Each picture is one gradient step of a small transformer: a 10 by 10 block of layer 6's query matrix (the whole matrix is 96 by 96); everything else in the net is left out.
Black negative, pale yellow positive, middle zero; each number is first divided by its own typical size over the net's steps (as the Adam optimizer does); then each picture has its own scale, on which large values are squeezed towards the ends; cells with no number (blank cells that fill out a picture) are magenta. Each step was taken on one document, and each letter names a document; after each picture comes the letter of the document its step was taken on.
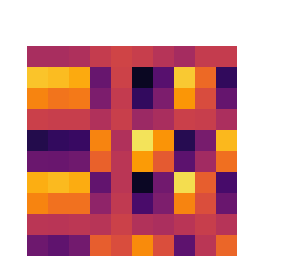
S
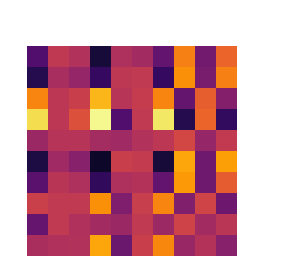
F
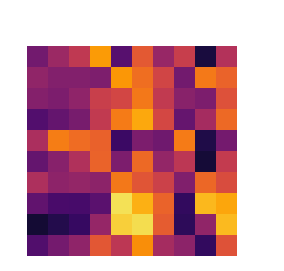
S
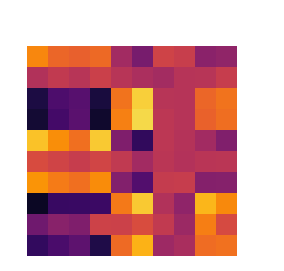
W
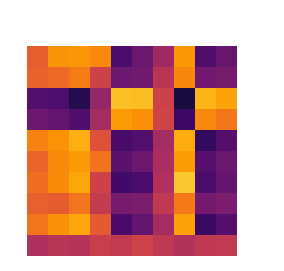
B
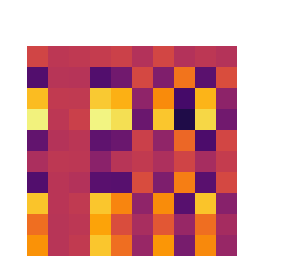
F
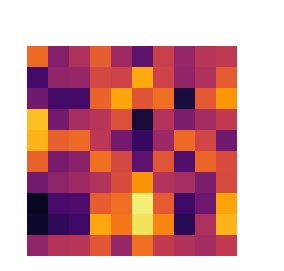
S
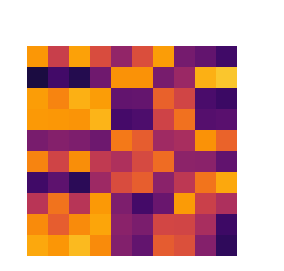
W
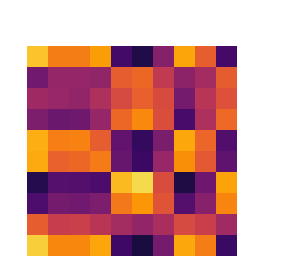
S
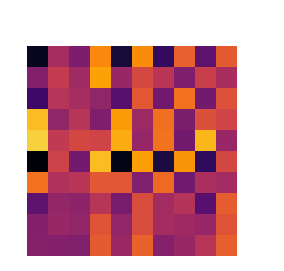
F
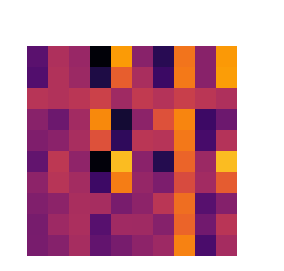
F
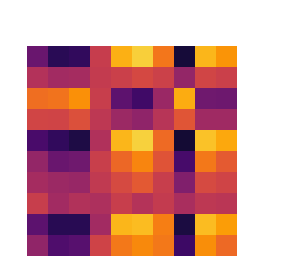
B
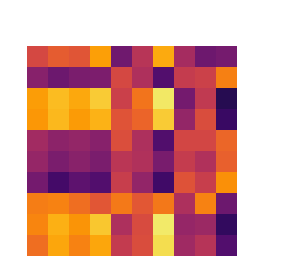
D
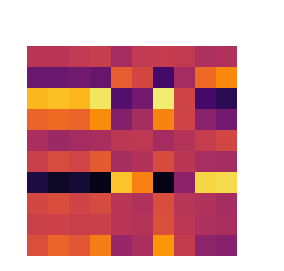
D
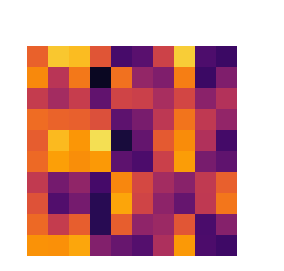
S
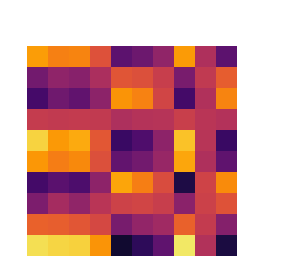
S
